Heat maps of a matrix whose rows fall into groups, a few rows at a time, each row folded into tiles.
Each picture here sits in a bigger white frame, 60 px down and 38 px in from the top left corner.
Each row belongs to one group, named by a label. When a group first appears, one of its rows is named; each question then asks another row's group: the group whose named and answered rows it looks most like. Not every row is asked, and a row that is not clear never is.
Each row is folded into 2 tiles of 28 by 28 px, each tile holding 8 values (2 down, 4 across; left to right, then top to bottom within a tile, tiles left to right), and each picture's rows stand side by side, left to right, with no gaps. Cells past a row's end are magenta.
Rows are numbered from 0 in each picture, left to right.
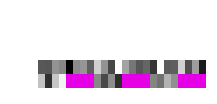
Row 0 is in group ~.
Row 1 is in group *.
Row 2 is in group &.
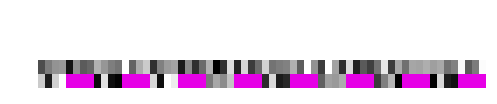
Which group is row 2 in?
~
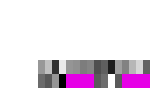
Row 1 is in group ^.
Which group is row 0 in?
*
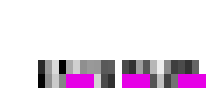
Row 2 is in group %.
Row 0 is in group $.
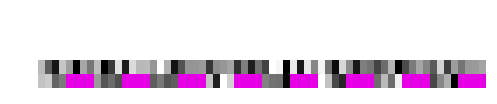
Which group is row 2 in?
%
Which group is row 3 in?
~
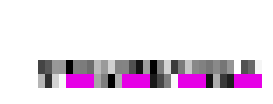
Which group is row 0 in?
~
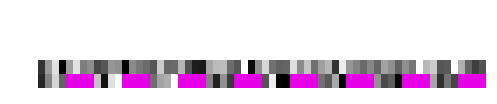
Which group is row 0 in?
$
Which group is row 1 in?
~
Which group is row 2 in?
&
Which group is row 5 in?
*
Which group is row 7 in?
*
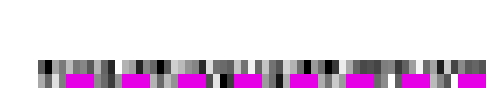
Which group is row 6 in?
^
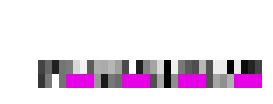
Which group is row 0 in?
^
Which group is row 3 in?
&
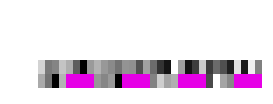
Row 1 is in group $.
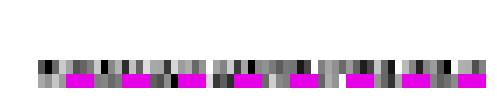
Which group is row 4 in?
%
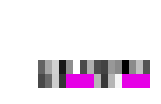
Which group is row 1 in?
~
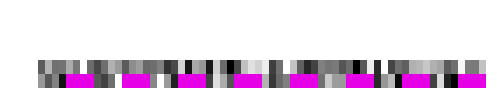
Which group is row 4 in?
*
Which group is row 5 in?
%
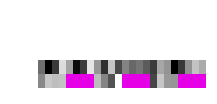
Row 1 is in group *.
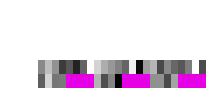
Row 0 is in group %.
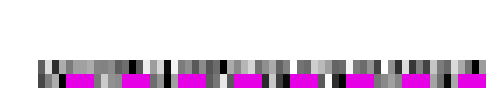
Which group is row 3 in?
^
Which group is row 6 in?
&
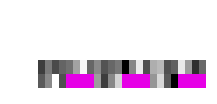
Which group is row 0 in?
^
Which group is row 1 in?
~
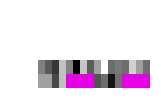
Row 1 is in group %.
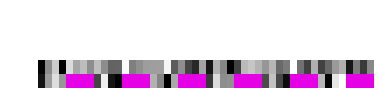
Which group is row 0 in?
$
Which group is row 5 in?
~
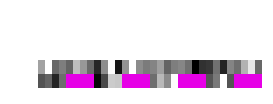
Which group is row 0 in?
%
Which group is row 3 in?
^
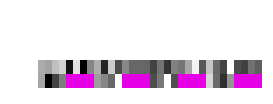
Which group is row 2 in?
^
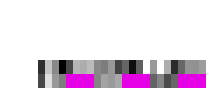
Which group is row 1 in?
%
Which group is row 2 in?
%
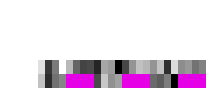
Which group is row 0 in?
*
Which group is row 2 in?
*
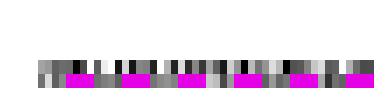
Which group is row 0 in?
%
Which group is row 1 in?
&
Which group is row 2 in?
&
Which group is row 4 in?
%
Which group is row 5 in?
*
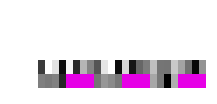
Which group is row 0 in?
&
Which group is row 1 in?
&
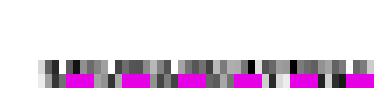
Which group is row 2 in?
*
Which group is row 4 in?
~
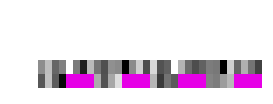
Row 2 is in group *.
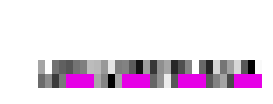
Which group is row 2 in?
^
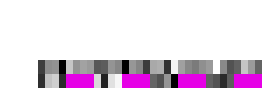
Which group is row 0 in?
$
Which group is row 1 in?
~
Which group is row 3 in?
%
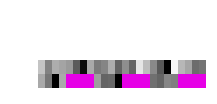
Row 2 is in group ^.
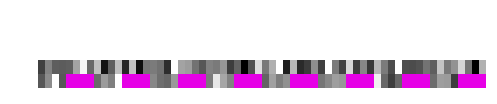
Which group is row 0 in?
^
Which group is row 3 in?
%
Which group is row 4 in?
&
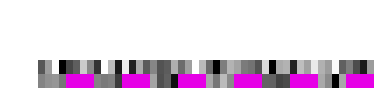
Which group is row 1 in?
&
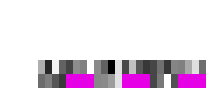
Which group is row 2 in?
^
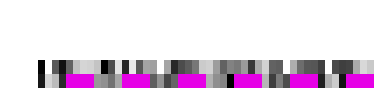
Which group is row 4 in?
*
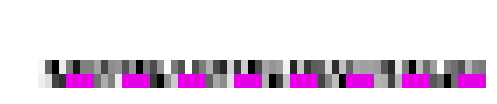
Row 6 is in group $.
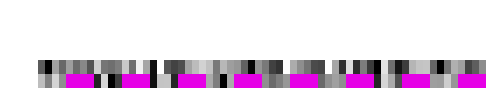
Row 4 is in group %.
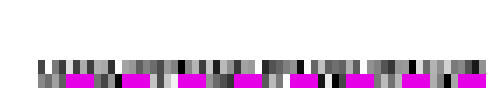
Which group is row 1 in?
*
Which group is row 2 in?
~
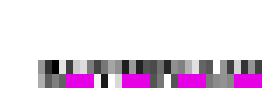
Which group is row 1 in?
~
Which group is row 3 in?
&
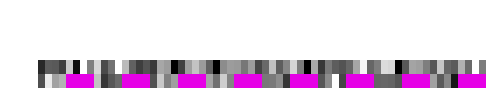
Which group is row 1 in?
*
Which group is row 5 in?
^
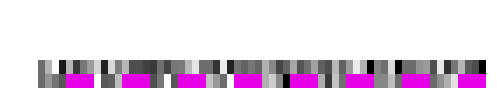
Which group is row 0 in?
&
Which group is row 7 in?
&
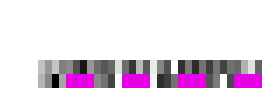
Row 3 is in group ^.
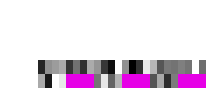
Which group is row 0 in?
~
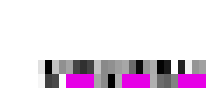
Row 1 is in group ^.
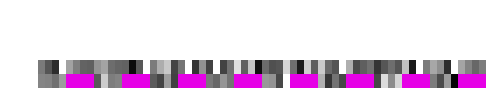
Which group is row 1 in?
%
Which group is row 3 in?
&
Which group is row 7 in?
*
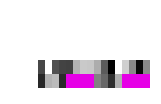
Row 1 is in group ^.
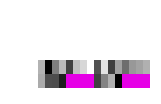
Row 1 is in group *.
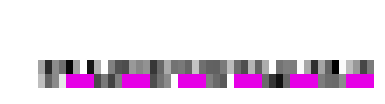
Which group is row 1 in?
%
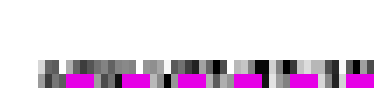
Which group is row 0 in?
*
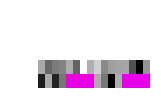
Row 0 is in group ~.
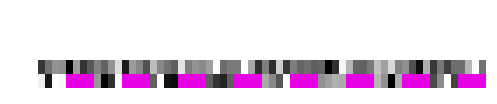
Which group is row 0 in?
~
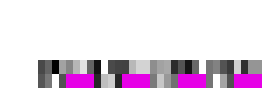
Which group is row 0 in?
^
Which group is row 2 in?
%
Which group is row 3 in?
$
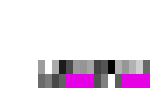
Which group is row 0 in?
%
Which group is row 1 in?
^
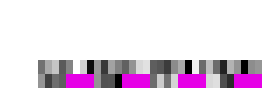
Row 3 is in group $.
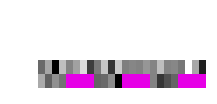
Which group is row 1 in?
*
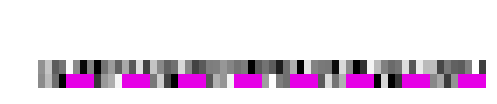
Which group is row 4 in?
$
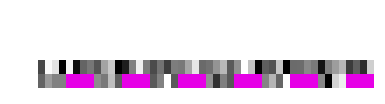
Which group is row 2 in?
^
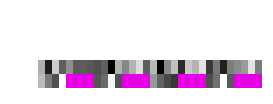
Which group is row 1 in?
^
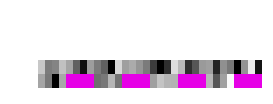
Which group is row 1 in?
^
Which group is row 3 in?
~
